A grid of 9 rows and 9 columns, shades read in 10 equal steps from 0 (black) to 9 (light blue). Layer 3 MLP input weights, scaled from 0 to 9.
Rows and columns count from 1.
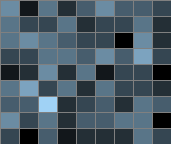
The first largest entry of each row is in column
1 1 2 8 3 2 3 1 8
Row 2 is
5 3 3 5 2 3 3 5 2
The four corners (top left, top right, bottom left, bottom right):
6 3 3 3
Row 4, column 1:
3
